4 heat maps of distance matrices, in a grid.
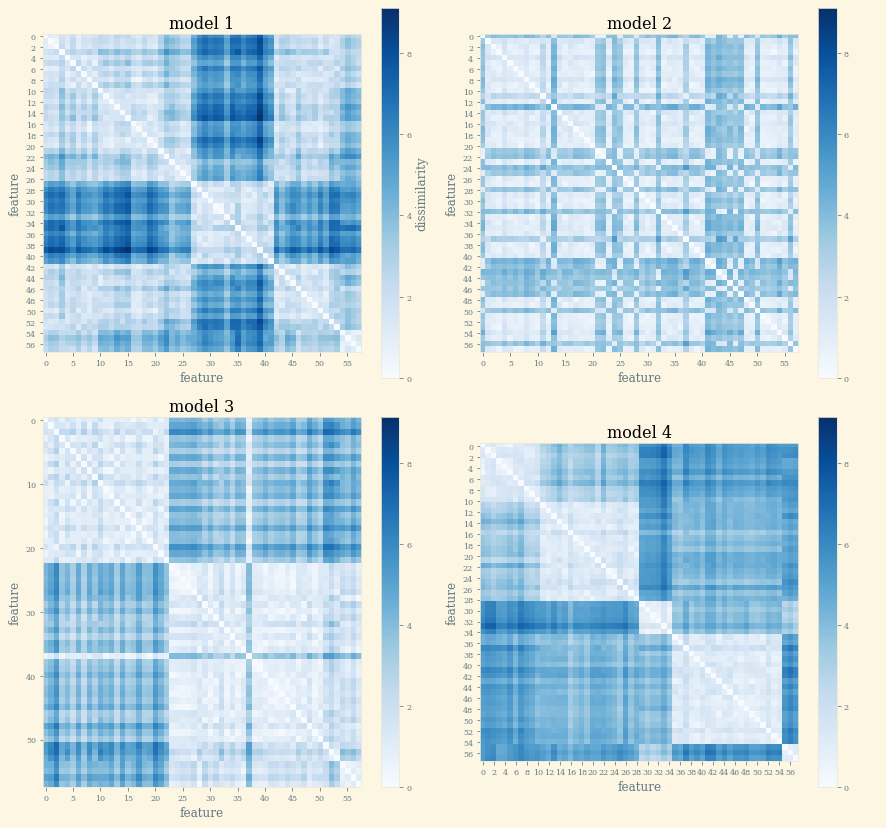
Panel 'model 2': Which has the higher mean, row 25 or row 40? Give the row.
25
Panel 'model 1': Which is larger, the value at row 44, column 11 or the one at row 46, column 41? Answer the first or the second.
the second
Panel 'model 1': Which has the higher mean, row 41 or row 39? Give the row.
39
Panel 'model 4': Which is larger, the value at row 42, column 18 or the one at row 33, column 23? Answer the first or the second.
the second
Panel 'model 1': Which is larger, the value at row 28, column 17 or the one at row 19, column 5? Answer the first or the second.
the first
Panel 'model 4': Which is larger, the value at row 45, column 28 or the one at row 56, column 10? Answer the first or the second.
the second
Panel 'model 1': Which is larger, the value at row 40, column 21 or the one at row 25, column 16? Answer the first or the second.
the first
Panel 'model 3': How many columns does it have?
58
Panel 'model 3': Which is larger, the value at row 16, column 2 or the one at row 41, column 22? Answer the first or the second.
the second
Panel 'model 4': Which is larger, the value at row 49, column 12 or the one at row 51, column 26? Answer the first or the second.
the second
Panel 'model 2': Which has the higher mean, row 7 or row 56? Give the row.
56
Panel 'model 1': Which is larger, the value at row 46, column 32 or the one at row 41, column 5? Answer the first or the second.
the first
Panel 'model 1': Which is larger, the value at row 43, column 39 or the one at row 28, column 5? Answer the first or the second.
the first
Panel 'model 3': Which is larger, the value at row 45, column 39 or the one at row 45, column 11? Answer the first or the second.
the second
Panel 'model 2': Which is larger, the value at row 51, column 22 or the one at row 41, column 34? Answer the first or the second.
the second
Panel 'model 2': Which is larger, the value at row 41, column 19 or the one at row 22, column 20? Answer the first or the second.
the first
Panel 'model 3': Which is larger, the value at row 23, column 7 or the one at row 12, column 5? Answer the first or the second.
the first
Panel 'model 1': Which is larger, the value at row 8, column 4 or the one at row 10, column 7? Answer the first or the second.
the second
